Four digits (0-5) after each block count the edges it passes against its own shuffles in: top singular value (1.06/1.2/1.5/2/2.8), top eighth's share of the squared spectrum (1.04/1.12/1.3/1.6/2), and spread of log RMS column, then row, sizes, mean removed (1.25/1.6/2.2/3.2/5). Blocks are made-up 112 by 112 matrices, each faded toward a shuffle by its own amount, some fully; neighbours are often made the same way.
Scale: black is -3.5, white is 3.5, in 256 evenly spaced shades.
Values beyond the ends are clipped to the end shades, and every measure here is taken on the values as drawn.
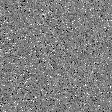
1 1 0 0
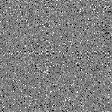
4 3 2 2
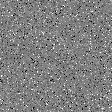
0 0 0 0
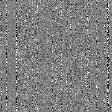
2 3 4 0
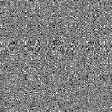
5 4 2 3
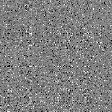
4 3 2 2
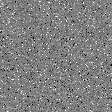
2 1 0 0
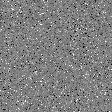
0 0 0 0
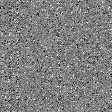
1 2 2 1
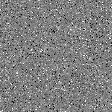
0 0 1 0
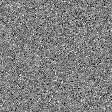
0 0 0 0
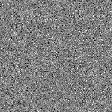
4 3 1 1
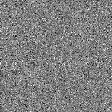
3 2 1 1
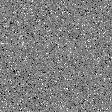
0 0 0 0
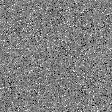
0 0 1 0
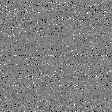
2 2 0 2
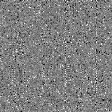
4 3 2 1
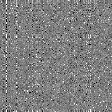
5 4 3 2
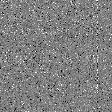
3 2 1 0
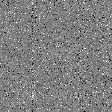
3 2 1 0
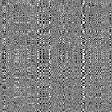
5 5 4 3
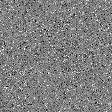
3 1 0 1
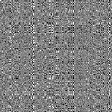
5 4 4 3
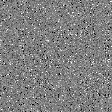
4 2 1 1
